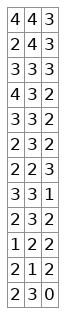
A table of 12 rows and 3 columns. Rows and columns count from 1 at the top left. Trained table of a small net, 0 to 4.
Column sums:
30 34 25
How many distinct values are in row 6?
2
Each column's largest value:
4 4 3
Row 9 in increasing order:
2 2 3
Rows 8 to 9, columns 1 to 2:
3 3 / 2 3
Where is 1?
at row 8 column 3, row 10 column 1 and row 11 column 2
